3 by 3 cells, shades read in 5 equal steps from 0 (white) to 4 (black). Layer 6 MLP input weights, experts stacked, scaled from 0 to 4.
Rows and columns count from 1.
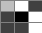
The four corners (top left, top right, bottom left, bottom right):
1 3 3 0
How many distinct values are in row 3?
2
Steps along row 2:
up down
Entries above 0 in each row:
2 2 2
